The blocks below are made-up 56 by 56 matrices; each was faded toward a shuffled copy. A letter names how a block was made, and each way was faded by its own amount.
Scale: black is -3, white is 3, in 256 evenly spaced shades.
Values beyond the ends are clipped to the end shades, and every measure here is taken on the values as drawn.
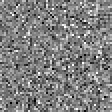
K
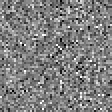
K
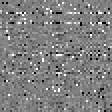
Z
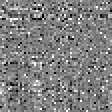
Z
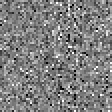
K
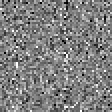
K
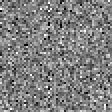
K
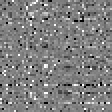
Z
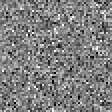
K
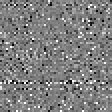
Z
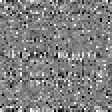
Z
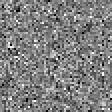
K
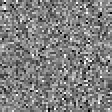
K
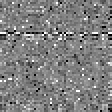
Z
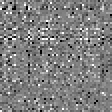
Z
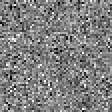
K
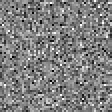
K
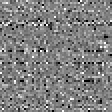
Z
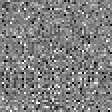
Z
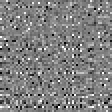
Z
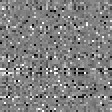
Z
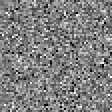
K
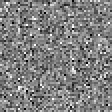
K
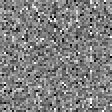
K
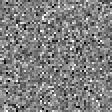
K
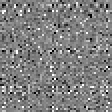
Z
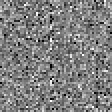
K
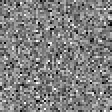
K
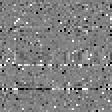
Z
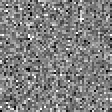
K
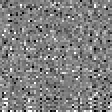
Z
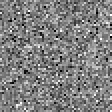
K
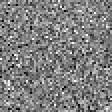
K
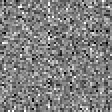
K
